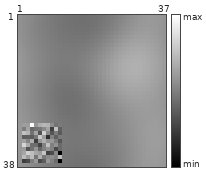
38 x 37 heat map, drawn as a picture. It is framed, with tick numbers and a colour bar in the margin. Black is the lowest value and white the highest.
Stripes: none. Roughest part: bottom left. Odd patch: rougher, in the bottom left. Histogram: heavy tails on both sides.
